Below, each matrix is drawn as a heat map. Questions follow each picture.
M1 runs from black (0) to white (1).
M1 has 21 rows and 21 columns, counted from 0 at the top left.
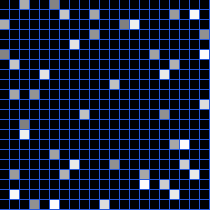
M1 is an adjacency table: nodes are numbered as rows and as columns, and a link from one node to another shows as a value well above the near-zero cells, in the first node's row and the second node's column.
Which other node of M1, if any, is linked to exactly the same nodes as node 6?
node 19
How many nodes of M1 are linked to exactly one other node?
6
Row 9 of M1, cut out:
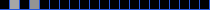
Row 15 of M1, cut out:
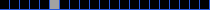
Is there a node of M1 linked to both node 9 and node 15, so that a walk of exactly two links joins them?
no
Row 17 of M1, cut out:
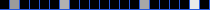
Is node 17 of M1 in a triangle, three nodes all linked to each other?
yes
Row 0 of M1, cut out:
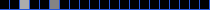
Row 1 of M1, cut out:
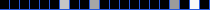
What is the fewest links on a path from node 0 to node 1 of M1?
5
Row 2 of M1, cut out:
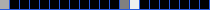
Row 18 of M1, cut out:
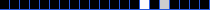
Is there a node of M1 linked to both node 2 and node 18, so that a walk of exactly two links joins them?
no
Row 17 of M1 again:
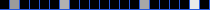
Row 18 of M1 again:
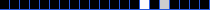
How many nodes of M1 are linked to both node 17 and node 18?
1
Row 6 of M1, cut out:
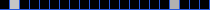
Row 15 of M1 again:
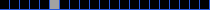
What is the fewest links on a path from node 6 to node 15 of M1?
6
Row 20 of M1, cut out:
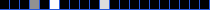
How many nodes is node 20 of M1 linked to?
3
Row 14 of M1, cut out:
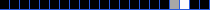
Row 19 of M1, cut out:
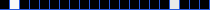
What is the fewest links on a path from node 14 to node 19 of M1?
2
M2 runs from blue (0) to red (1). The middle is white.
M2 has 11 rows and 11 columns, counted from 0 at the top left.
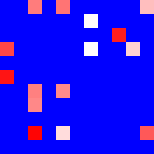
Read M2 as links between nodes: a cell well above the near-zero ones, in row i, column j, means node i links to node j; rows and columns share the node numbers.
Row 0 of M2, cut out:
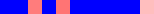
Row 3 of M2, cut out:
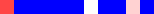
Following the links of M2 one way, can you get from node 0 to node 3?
no
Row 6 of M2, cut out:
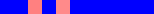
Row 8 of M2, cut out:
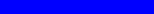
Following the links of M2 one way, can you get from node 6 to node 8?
yes
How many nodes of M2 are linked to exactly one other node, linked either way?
4
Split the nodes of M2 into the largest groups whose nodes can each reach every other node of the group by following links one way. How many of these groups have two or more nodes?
0
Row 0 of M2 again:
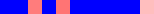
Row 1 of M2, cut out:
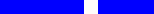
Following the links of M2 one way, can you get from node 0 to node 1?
no
